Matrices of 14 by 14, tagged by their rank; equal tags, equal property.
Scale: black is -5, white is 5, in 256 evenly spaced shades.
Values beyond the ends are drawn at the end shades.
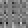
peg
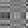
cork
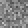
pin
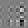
cork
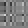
cork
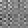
peg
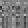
peg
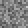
pin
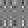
cork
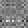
peg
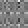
peg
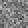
pin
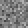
pin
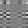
cork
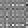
peg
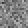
pin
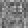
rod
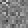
rod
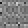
rod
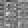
rod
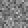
pin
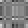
cork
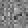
rod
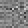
rod
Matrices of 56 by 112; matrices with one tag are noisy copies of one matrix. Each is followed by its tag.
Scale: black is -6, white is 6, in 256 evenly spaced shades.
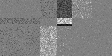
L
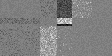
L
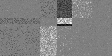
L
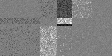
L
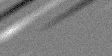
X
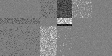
L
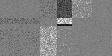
L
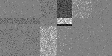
L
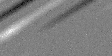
X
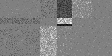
L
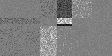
L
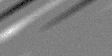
X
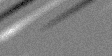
X
